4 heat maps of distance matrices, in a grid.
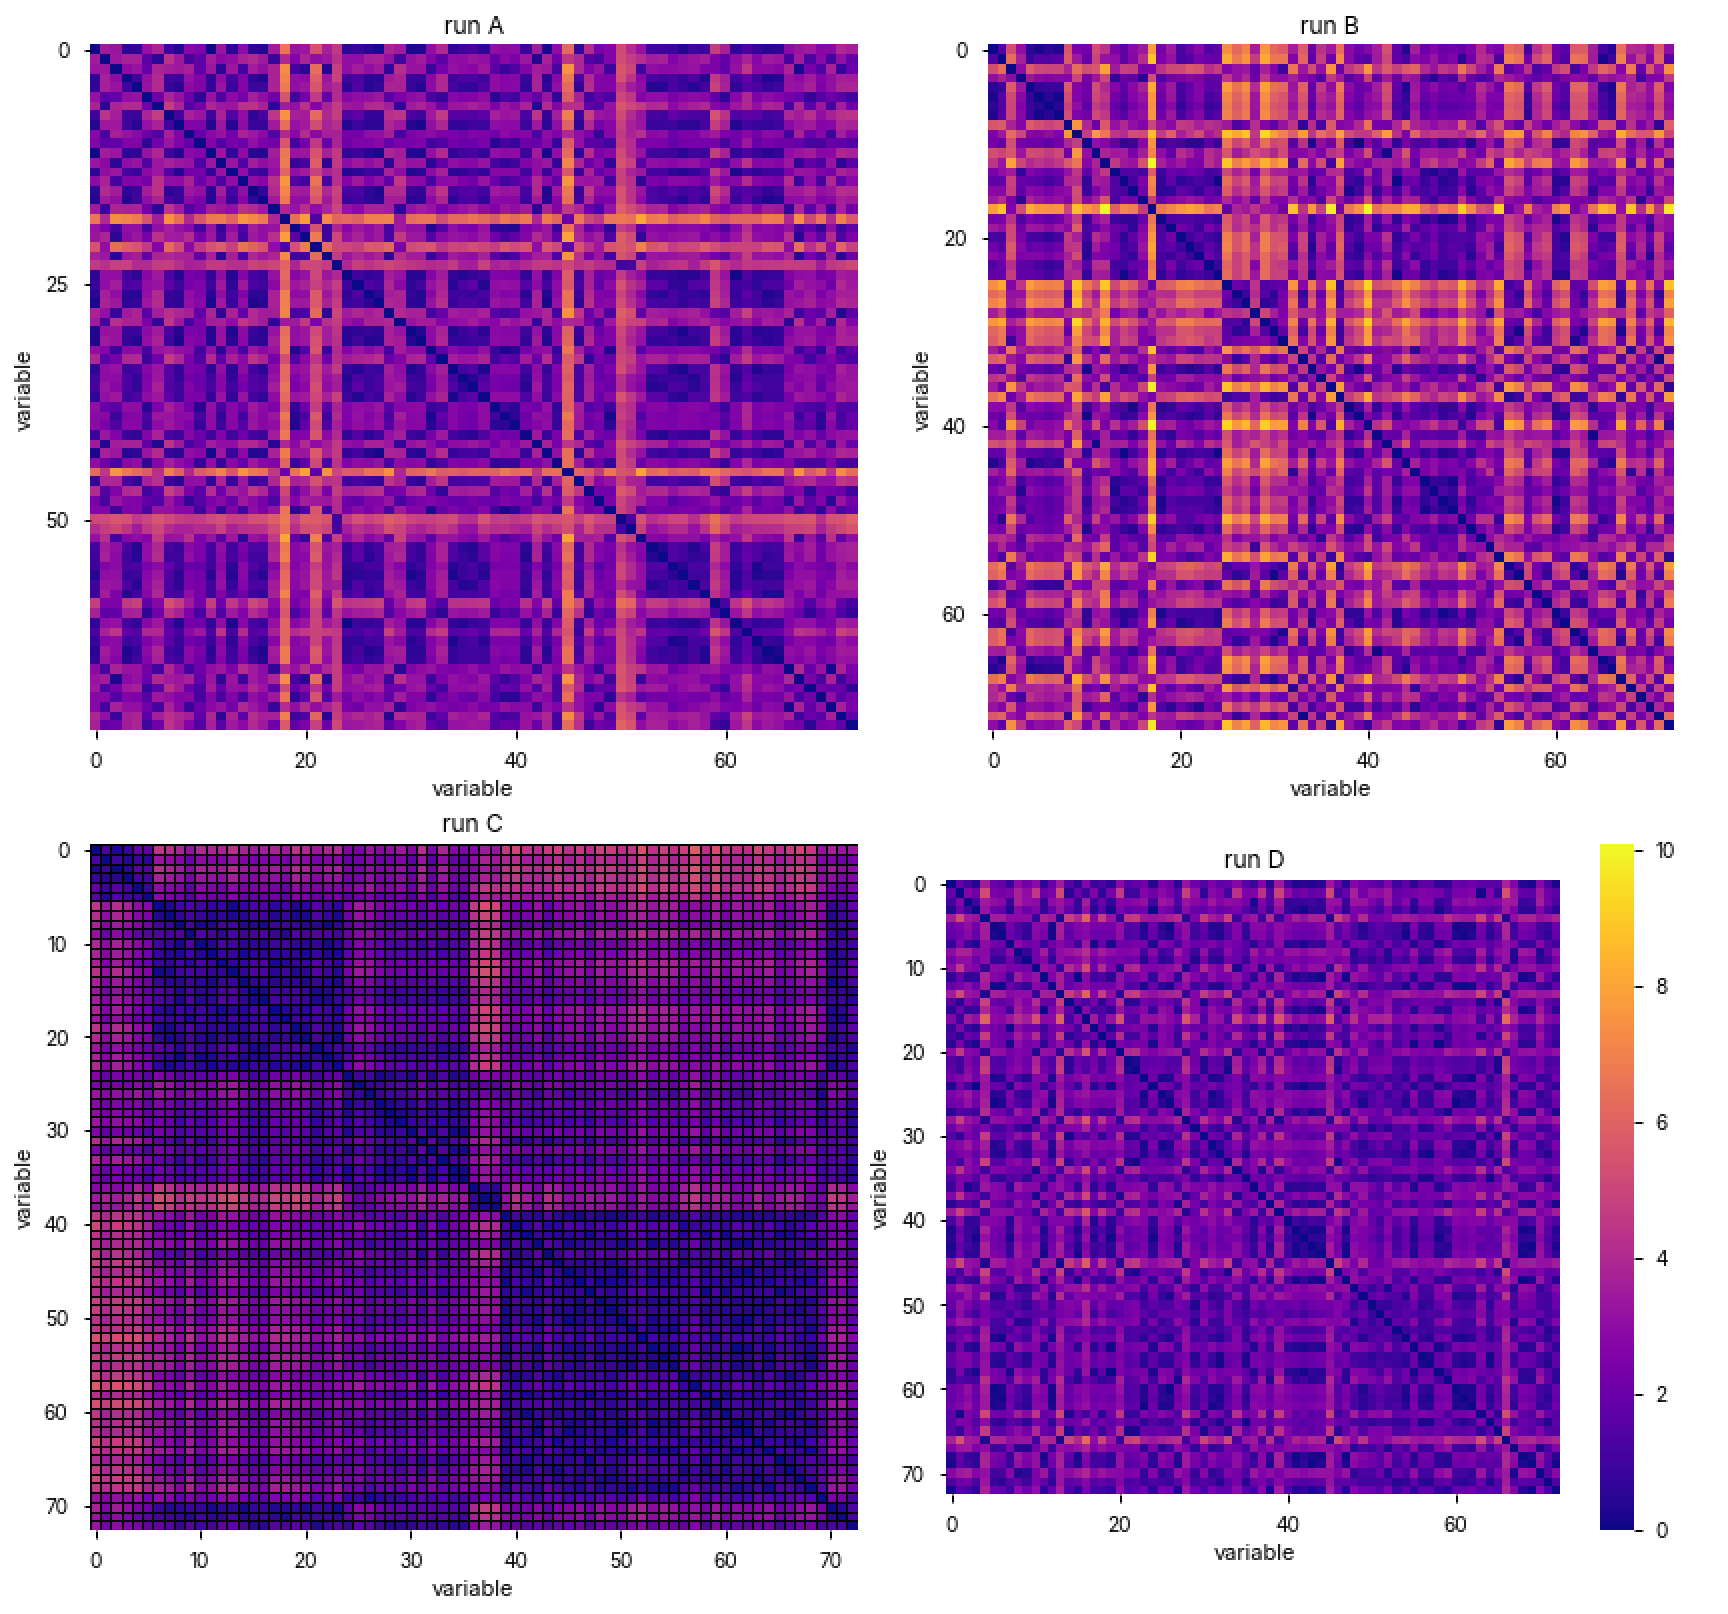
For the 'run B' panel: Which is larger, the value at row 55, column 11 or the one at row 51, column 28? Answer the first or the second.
the first
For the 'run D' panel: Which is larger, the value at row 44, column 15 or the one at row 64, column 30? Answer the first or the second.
the second
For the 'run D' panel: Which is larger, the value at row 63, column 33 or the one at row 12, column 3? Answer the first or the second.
the second
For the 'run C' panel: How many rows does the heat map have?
73
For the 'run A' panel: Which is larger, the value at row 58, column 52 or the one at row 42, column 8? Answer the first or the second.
the second
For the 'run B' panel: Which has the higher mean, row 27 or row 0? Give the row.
27
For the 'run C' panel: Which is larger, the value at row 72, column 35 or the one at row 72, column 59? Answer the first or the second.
the second
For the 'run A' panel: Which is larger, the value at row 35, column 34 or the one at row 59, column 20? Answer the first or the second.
the second
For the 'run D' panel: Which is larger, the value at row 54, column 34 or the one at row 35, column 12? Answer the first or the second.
the first
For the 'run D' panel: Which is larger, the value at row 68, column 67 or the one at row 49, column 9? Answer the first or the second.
the first
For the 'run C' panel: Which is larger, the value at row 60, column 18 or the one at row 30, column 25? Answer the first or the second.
the first
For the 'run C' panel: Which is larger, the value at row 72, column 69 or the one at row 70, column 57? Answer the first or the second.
the second
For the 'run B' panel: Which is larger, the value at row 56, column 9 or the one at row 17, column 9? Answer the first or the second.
the second
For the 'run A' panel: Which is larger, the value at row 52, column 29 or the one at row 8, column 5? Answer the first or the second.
the first
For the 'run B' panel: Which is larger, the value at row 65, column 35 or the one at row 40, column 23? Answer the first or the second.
the first
